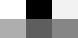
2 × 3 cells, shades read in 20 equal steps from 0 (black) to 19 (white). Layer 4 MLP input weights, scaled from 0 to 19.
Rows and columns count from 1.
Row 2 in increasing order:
7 10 13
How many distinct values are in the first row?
3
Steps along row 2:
down up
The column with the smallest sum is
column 2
